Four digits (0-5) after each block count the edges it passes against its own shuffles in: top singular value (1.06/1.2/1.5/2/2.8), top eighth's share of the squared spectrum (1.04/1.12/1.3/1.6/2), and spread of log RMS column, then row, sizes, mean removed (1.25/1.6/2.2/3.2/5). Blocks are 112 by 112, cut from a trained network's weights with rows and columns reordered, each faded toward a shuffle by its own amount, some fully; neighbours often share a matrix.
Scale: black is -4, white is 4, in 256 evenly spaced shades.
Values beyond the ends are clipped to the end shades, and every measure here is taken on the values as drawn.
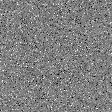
0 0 0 0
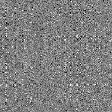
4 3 2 2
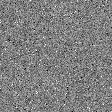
0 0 0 0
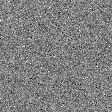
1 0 0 0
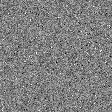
0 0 0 0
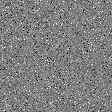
0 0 0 0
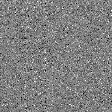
2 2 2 1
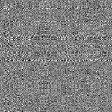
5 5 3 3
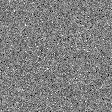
0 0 0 0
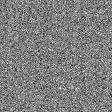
1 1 0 0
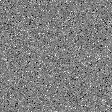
1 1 0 0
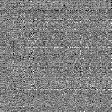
4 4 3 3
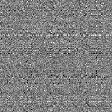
4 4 2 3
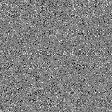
3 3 0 2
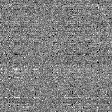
4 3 2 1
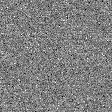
1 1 0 0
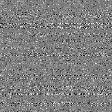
4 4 1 4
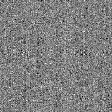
3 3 1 2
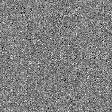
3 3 1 1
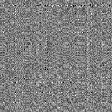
4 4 2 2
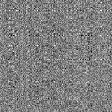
4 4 2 3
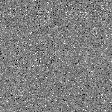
2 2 1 1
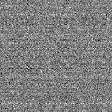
4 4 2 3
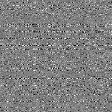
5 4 1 4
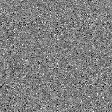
3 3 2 2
